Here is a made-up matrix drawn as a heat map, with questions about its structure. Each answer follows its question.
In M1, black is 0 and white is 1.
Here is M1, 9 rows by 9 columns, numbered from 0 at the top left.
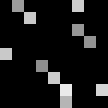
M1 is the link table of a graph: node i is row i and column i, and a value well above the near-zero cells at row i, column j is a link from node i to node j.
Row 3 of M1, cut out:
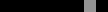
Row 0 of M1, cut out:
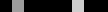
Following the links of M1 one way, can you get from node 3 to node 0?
no
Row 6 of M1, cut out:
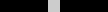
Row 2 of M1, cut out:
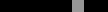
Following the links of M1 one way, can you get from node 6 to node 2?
yes
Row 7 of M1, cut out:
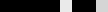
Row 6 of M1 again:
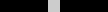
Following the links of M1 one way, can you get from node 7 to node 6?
no
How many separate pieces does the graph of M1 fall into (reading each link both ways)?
2
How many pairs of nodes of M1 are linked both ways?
0
